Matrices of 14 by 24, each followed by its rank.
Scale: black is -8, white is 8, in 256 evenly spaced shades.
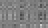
two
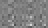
two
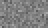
full rank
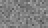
full rank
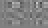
two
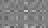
two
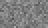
full rank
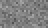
full rank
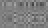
two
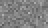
full rank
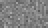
full rank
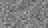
full rank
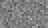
full rank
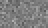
full rank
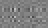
two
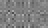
two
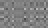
two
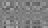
two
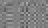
two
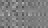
two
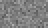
full rank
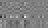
two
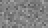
full rank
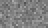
full rank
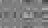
two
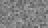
full rank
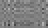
two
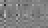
two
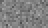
full rank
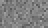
full rank
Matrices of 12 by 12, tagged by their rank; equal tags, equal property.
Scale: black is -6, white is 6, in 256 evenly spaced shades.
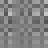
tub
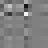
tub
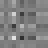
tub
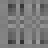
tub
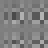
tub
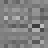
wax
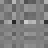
tub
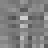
wax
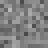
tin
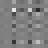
tub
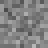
tin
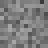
tin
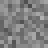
tin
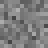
tin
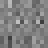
wax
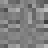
wax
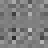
wax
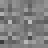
wax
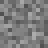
tin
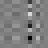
tub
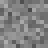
tin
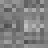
wax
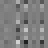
tub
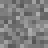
tin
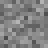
tin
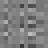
wax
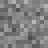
tin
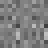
wax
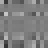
tub
